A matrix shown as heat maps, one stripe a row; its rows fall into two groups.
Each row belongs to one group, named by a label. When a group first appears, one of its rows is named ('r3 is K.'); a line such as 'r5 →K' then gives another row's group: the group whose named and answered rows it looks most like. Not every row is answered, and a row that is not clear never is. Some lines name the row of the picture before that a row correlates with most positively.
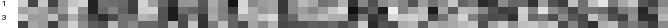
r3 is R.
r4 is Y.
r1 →R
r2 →R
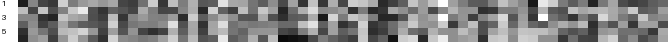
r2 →R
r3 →Y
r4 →Y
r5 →Y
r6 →Y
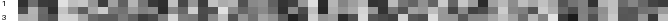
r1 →Y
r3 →Y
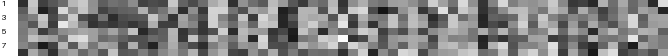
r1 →Y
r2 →Y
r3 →R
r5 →Y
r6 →R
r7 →Y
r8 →Y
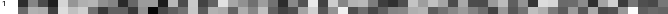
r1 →Y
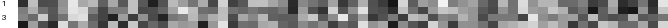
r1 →Y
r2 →Y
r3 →R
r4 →Y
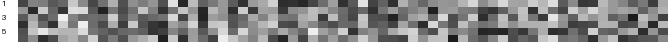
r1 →Y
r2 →R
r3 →Y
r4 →Y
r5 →R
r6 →Y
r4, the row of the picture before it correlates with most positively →4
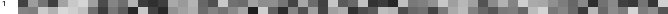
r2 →R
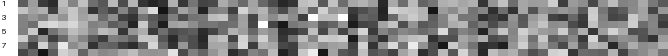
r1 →Y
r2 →R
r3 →R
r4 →R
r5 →Y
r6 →R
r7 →R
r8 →Y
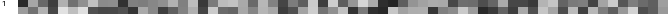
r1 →Y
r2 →R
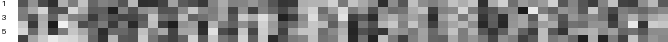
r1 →Y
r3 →R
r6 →R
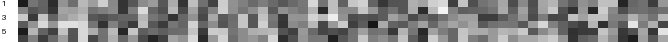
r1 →Y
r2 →Y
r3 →R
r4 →R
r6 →Y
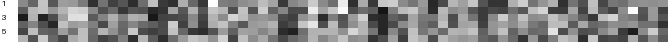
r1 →R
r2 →R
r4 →Y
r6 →R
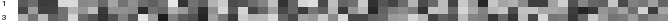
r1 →Y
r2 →Y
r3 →R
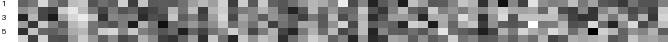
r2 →Y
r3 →Y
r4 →R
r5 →Y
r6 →R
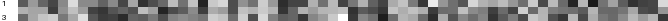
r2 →R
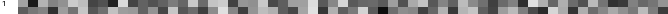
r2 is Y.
